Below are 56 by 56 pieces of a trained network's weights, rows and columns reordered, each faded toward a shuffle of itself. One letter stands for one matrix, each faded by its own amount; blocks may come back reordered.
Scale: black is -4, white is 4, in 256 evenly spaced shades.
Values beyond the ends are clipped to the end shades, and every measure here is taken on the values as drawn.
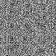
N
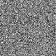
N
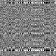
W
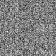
N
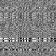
W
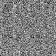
N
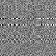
W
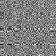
W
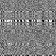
W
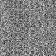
N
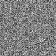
N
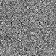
N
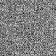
N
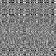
W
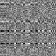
W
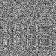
N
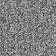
N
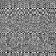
W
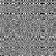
W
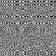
W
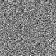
N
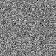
N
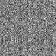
N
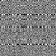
W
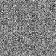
N
